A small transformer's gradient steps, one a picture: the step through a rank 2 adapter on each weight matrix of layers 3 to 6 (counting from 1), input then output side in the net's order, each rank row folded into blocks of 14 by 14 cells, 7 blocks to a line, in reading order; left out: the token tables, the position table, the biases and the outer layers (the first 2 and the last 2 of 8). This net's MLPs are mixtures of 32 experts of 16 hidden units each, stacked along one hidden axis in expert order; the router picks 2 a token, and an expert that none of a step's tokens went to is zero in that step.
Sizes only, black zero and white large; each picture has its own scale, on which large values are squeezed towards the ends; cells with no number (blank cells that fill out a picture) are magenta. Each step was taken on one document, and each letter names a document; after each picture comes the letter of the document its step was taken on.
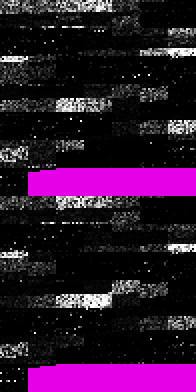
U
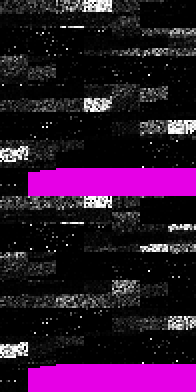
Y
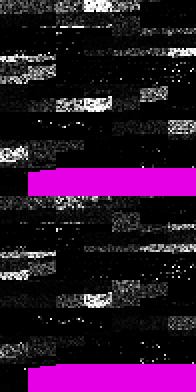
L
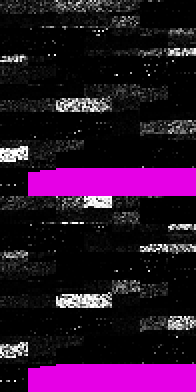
U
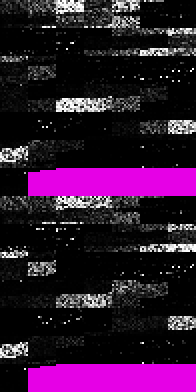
L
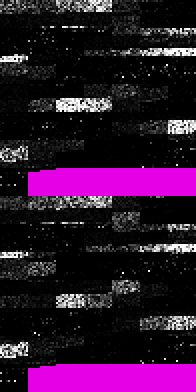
U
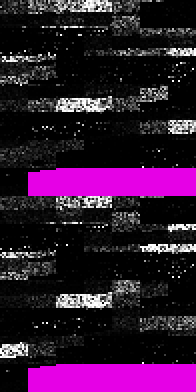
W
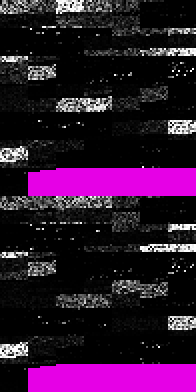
L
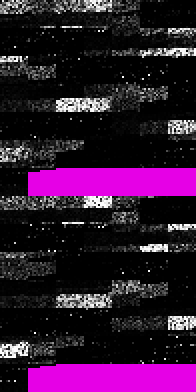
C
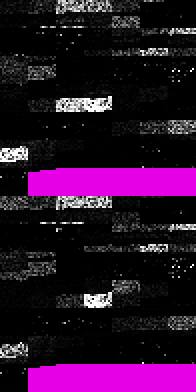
L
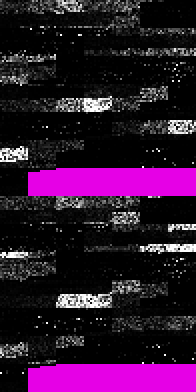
W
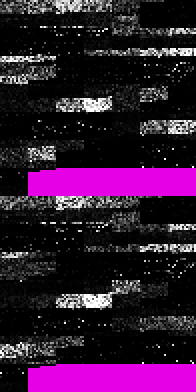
W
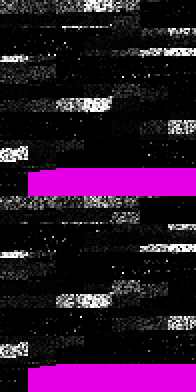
C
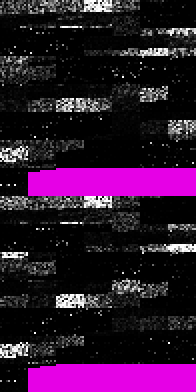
Y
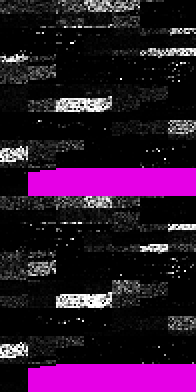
L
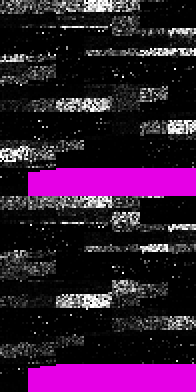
Y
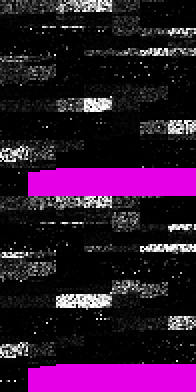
Y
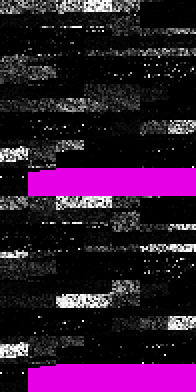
W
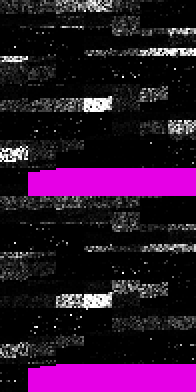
Y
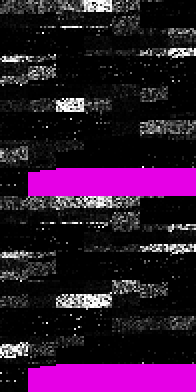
U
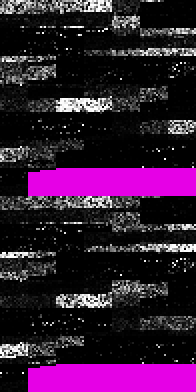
W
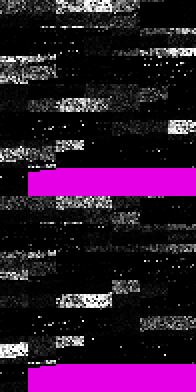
W
